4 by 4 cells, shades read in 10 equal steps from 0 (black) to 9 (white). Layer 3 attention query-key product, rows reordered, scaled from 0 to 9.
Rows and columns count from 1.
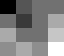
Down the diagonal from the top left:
0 2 4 9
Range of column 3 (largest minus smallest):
1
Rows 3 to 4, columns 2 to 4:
4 4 7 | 6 5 9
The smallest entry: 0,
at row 1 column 1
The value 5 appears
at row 4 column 1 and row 4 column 3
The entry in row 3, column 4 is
7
